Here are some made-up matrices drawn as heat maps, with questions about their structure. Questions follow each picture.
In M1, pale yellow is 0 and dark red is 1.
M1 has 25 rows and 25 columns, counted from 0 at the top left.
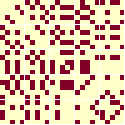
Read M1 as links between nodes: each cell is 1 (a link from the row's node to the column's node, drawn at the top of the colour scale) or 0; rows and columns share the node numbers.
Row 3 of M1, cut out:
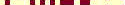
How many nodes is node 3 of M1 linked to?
9
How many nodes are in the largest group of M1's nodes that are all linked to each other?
8
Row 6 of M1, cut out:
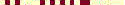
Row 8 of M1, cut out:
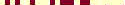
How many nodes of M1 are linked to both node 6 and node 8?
7
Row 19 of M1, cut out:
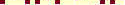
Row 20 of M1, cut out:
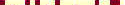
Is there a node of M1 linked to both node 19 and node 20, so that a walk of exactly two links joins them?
yes
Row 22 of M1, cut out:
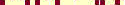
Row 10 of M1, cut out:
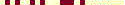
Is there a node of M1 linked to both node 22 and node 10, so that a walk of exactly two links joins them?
no
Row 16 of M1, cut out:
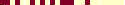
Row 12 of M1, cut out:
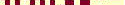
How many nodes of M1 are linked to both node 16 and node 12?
8
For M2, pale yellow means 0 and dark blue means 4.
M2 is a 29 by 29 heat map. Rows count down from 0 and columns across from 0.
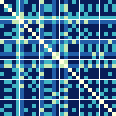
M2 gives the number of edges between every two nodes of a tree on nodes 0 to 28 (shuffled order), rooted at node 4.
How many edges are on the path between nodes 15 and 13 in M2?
3
